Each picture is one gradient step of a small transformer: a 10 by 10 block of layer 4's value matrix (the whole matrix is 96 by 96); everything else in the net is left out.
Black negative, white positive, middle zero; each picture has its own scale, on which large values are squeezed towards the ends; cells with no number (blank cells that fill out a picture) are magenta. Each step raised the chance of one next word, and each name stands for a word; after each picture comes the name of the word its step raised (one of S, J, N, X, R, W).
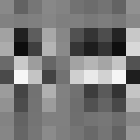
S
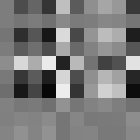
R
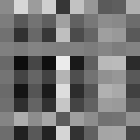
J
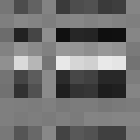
R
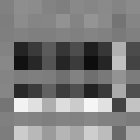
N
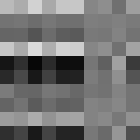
J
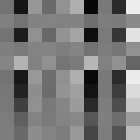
R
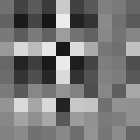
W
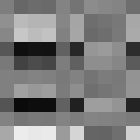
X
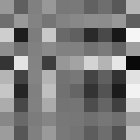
R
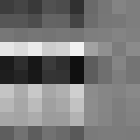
W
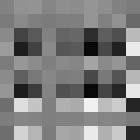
N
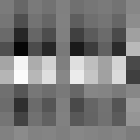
S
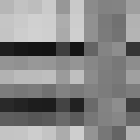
X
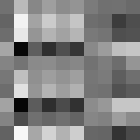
X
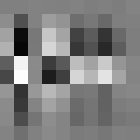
S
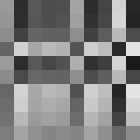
W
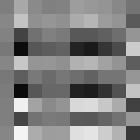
N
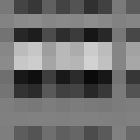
R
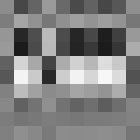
S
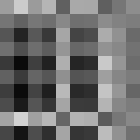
J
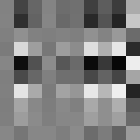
W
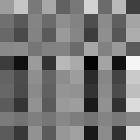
J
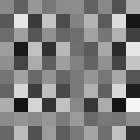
X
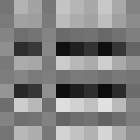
N
